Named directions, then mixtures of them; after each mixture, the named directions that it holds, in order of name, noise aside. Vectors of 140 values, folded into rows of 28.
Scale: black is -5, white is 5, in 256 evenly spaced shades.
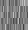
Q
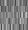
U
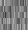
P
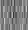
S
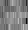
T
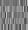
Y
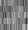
P, T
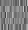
Y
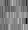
T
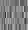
P, Y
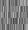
Q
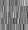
Q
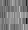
T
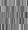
U, Y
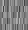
P, Q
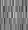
S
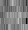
T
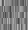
P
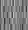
S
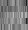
T, U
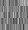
Q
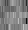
T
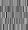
Y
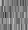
P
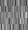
U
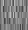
P, S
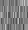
Q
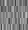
U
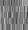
Q, S
